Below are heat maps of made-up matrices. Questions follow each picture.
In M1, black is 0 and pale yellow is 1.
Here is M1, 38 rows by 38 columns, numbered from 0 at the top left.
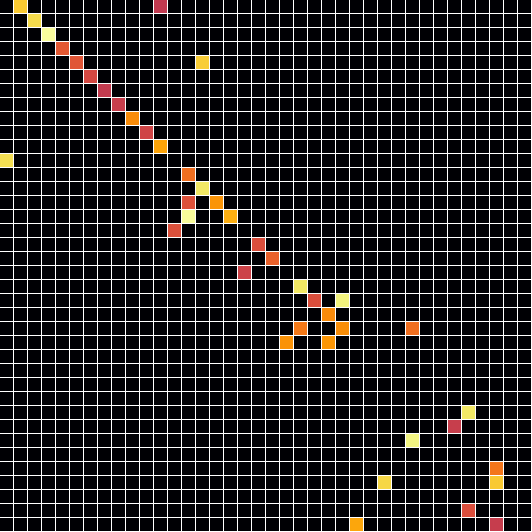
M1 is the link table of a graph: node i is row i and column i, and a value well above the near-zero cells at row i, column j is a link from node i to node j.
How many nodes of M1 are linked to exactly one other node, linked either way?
6
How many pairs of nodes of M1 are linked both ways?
3
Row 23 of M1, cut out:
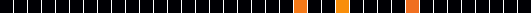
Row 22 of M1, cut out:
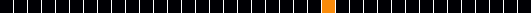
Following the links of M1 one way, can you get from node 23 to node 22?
yes
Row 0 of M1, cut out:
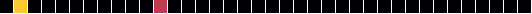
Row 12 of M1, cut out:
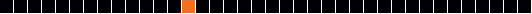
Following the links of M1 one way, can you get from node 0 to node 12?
yes
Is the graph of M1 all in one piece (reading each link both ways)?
no
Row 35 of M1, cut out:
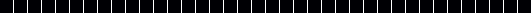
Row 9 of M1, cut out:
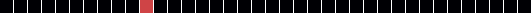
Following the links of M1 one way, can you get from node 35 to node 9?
no
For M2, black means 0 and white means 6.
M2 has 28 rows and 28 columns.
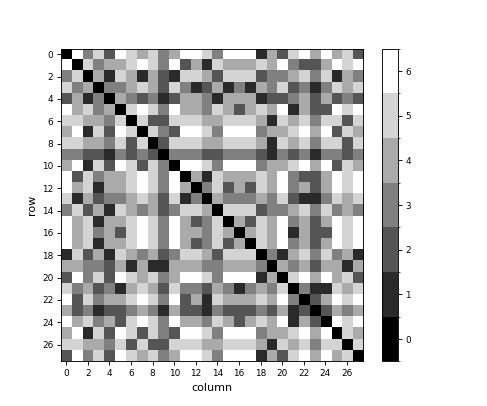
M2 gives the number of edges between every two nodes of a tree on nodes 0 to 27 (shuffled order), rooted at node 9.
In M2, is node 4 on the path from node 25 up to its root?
yes
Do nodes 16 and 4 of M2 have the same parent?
no
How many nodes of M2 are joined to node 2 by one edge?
4
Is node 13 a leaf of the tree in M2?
no
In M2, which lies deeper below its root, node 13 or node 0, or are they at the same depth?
node 0
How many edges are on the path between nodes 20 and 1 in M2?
6
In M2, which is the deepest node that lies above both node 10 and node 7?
2
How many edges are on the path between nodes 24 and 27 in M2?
6
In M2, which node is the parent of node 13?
23
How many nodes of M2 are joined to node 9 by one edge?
3
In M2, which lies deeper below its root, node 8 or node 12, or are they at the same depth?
node 12
